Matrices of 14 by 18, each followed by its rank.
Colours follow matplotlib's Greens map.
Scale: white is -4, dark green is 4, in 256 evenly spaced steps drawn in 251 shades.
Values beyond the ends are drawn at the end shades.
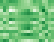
two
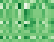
two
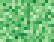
full rank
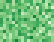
full rank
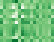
two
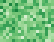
full rank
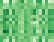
two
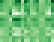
two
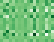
two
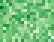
full rank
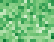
full rank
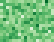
full rank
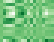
two
